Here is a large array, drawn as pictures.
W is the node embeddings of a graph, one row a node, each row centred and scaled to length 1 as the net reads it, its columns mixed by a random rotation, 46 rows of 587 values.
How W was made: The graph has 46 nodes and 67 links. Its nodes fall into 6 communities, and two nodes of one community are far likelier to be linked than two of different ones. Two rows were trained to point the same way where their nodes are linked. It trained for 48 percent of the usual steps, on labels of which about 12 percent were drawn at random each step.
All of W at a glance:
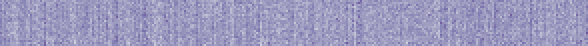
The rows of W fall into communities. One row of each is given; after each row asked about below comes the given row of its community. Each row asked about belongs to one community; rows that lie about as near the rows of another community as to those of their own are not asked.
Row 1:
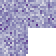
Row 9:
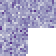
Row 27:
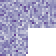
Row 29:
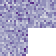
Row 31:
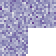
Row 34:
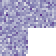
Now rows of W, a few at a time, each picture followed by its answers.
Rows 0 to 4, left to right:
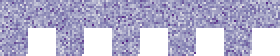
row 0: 31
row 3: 27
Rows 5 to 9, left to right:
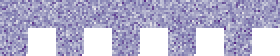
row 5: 29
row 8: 1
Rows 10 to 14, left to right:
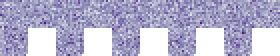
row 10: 27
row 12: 1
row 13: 31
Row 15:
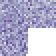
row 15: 34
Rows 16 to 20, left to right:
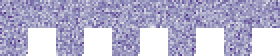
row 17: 34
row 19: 29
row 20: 9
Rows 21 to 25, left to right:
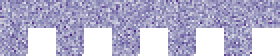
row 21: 31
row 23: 1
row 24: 31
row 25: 27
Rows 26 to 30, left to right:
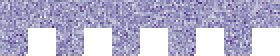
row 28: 1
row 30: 34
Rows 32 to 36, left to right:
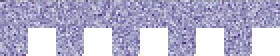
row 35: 1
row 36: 34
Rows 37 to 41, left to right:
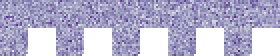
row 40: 31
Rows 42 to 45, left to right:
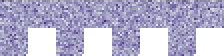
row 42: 27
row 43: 27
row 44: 1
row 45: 31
